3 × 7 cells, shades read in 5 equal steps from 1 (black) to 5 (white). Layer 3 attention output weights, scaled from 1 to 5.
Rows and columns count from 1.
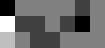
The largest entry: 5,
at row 2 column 1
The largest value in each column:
5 3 3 3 3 3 3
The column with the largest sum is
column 1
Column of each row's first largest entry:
2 1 1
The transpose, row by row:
1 5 4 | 3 2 3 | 3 2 2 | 3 3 2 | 3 2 3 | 2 1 3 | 3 3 3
